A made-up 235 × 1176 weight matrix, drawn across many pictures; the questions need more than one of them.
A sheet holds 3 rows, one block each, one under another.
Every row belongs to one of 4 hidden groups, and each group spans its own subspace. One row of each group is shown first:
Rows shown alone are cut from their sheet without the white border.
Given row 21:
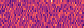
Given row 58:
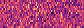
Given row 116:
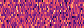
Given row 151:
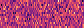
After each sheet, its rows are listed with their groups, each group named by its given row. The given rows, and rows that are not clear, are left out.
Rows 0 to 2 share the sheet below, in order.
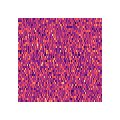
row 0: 151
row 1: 21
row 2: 116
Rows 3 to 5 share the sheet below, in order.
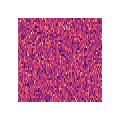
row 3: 58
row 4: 116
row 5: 21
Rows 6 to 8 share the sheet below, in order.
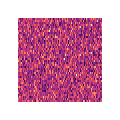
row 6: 116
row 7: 116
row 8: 151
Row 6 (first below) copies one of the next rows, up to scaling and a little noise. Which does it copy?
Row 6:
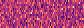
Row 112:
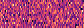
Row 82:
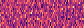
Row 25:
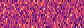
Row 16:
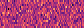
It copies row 82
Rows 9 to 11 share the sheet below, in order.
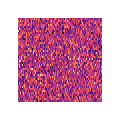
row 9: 116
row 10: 116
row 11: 151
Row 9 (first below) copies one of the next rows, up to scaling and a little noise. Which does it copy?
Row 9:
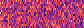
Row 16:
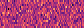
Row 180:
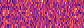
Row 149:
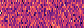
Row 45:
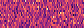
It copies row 149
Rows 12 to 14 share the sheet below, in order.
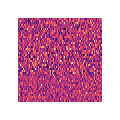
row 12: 21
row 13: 151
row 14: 116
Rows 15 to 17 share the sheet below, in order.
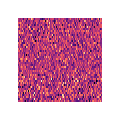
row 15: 151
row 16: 116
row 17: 151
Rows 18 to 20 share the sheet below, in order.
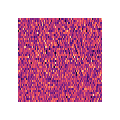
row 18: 116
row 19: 21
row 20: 58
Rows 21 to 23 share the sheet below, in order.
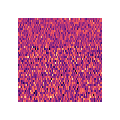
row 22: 21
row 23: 151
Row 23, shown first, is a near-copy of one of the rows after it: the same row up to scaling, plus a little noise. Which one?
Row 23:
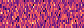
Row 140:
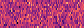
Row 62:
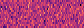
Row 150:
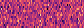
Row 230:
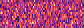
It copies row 230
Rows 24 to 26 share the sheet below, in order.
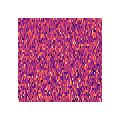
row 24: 21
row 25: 116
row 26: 21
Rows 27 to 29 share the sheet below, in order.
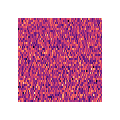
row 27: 58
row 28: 58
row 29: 151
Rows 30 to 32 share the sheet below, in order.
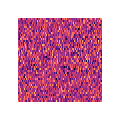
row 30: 116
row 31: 58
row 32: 58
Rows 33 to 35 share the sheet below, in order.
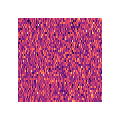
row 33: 21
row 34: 58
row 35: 116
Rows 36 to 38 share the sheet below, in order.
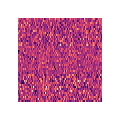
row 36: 58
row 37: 151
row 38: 151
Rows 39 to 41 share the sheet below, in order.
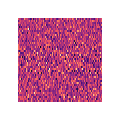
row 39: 21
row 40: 58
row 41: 58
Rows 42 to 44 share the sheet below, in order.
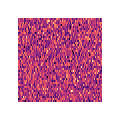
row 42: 21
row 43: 21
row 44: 151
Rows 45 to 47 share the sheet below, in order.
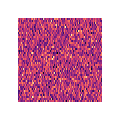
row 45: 116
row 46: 58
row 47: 116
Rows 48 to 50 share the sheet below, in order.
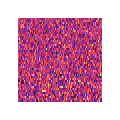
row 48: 151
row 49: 116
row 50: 151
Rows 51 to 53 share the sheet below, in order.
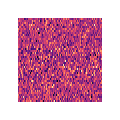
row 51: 58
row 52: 58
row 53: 58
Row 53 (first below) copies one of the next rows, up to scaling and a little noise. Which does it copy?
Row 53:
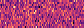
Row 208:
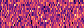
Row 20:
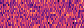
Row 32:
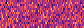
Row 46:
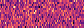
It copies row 46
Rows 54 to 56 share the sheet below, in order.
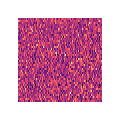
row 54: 116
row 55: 116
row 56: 116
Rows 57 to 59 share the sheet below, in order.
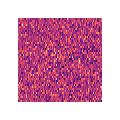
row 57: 116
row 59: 21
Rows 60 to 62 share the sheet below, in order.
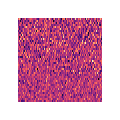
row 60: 116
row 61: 21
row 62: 151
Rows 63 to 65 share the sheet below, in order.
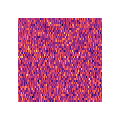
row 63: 58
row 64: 21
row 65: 116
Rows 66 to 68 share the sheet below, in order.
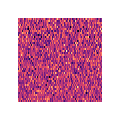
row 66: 21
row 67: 151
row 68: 21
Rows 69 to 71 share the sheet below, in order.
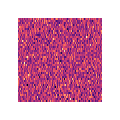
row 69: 21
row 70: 21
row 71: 21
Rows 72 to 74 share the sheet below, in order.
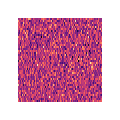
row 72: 21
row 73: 116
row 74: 58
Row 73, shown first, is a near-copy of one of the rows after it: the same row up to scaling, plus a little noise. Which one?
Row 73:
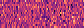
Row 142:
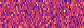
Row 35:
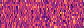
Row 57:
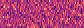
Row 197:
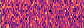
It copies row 35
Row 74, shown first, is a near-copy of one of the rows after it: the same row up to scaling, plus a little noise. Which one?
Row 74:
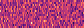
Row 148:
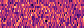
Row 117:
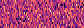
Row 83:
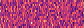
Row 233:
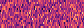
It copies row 83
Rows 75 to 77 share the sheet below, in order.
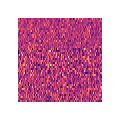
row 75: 58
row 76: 58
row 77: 21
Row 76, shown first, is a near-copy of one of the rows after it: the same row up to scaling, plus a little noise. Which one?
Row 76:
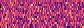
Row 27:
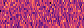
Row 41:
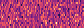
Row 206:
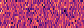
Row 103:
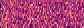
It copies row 103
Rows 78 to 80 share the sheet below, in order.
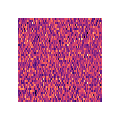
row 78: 58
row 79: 151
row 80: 151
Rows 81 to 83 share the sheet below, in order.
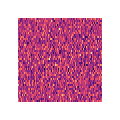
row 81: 116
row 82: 116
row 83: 58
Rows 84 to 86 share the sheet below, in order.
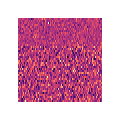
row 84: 151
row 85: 21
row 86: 151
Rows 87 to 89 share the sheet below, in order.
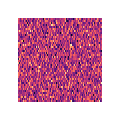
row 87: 151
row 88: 21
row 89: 151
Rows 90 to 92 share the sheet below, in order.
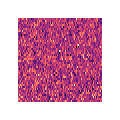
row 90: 151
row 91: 151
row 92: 21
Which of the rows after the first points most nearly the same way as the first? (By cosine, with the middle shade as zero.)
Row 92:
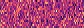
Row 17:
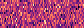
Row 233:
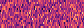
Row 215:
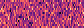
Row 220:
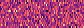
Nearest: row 215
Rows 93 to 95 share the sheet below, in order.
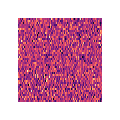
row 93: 21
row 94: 58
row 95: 21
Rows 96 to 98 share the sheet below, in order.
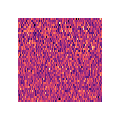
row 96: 151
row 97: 58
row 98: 151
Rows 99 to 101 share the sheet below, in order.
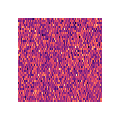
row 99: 151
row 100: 58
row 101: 151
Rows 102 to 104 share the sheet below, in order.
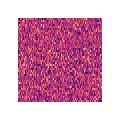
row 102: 151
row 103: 58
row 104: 21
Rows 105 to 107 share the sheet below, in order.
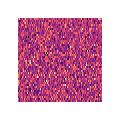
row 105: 58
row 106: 21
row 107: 21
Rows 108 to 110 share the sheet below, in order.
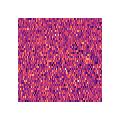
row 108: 21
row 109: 58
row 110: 151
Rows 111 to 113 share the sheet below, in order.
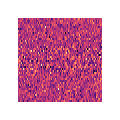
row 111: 21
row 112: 116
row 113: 151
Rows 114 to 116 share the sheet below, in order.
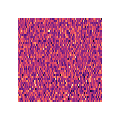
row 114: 116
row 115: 21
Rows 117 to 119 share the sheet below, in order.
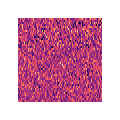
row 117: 58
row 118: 58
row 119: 116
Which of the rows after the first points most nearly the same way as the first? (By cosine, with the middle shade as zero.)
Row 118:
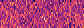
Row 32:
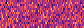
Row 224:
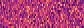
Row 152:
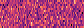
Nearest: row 32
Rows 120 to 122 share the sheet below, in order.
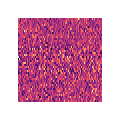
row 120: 58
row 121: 116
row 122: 58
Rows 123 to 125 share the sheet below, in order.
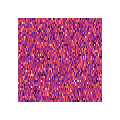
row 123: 116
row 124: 116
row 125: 151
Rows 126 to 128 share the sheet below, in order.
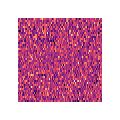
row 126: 151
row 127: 116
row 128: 151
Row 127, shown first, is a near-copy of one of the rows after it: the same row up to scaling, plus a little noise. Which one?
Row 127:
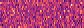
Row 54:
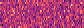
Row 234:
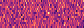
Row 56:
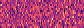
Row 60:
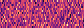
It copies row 54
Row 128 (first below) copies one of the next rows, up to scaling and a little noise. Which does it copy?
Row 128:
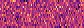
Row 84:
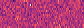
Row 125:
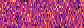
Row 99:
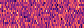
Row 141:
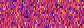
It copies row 125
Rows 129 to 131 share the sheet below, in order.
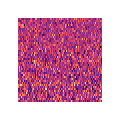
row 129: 151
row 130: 151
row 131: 21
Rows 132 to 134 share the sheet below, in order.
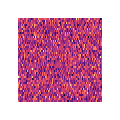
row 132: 151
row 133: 116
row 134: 58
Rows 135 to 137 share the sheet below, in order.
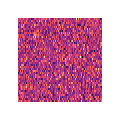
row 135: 151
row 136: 116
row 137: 116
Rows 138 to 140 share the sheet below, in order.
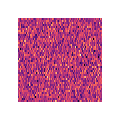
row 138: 151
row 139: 116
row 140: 151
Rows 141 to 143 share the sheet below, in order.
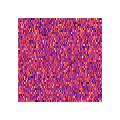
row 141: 151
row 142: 116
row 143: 58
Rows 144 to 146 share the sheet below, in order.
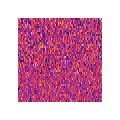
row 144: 58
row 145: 151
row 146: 21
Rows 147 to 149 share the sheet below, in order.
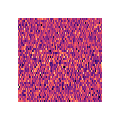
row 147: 151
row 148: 58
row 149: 116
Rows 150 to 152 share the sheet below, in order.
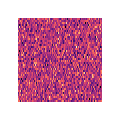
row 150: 151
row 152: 58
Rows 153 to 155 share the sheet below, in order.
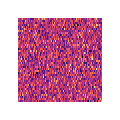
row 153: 151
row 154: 116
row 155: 21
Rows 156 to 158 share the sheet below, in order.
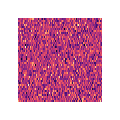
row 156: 151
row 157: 116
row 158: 21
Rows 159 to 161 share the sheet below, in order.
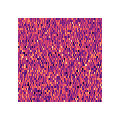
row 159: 21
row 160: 116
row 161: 21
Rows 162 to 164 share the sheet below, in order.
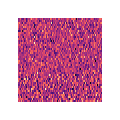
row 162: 151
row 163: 21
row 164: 58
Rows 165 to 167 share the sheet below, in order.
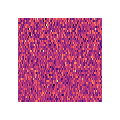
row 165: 21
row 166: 116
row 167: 58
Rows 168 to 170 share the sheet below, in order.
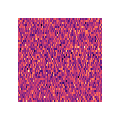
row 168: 151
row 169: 58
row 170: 116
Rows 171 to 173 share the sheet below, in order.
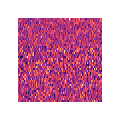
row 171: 21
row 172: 21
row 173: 58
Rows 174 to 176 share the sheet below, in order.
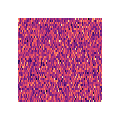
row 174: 58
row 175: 21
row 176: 21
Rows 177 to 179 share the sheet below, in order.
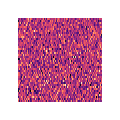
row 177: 58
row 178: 21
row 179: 21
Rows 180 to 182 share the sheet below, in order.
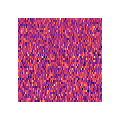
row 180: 116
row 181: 116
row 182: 58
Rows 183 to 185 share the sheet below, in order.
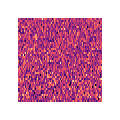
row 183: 151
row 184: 58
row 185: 21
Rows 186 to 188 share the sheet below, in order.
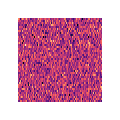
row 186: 151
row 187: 21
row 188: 21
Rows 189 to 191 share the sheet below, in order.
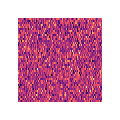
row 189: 21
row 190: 21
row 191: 21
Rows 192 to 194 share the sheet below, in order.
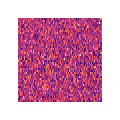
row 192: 151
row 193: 116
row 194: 151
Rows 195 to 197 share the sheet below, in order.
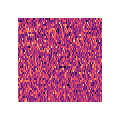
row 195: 151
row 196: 21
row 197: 116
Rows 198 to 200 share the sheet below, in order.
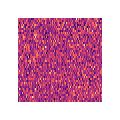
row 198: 151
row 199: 21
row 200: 116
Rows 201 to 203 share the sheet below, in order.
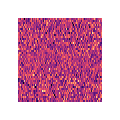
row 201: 21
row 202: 58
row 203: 151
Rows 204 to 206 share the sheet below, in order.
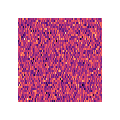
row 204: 58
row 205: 151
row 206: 58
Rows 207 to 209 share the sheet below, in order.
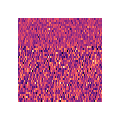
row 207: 58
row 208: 58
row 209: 58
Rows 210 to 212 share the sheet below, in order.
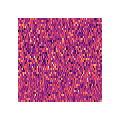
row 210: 151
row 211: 151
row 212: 58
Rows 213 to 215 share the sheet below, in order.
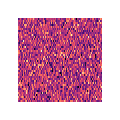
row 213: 151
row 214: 58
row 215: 21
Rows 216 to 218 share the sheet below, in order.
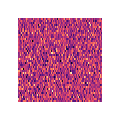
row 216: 116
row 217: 151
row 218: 151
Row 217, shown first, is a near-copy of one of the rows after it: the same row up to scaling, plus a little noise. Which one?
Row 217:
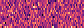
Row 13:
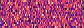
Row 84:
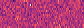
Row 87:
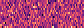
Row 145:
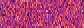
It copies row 87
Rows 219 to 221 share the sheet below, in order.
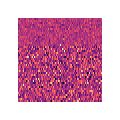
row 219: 58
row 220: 21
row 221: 116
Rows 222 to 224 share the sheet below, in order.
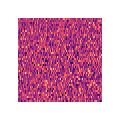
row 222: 116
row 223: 151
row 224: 58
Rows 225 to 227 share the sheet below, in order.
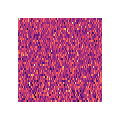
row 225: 21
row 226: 151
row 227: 151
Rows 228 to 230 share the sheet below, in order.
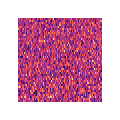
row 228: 116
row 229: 21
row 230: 151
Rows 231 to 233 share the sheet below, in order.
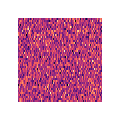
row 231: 21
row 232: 21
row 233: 58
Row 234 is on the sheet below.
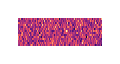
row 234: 116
